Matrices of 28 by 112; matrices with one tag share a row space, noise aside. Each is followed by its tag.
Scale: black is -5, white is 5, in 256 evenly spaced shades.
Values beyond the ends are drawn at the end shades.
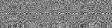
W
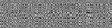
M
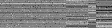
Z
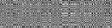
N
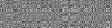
N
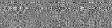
W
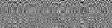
W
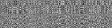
W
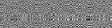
M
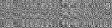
N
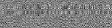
N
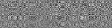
W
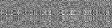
N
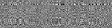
W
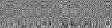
N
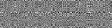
M
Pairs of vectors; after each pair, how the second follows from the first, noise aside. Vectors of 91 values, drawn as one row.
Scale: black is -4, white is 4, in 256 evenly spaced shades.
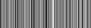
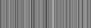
shrunk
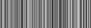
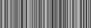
copied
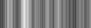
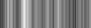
copied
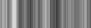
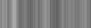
shrunk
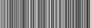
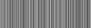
shrunk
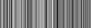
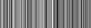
copied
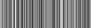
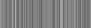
shrunk
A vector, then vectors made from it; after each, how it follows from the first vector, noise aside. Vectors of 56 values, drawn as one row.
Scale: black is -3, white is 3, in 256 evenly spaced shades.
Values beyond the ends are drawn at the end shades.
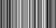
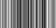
negated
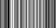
reversed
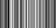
reversed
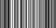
reversed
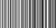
sign-scrambled
